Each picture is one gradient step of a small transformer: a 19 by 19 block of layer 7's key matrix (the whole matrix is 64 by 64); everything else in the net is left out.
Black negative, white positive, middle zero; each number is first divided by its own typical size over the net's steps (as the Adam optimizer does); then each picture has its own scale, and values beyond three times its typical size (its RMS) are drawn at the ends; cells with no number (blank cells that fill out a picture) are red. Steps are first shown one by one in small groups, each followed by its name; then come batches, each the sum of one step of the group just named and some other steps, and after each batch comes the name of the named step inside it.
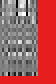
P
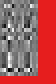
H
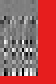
H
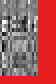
P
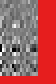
P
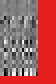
P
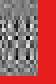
H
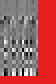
P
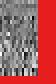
P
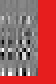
P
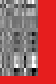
H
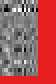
H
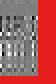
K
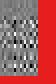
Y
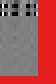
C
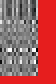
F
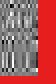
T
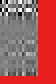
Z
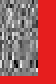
T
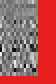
Y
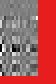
T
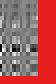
C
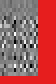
Y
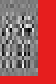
T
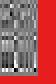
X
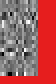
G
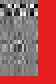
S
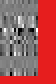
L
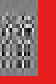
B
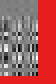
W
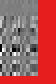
L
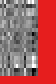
G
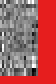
S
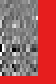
X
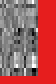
L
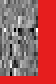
L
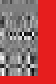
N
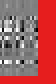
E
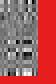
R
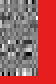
R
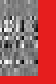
E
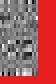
R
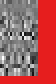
N
